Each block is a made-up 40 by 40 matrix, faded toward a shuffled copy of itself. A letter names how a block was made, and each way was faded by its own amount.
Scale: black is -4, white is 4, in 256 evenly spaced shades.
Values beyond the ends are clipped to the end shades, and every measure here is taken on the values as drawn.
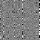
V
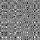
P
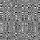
P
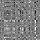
P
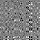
P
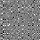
P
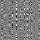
V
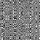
V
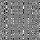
V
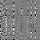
V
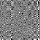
P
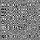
P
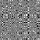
P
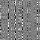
V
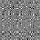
P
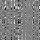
V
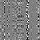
V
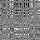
P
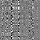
V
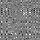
P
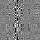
V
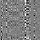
V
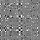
P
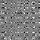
P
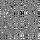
P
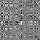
P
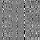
V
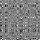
P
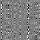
V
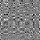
P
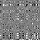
P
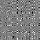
P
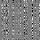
V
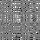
P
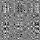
P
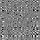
P
